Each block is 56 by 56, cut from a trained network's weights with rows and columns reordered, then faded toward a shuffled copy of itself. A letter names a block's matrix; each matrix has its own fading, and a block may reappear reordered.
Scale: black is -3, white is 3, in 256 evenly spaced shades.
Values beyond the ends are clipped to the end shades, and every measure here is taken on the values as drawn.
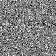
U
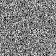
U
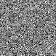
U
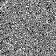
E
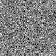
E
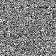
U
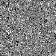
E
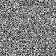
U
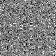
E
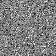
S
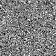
S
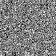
E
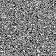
S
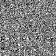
U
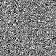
S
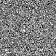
S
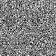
U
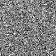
S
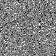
E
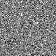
S
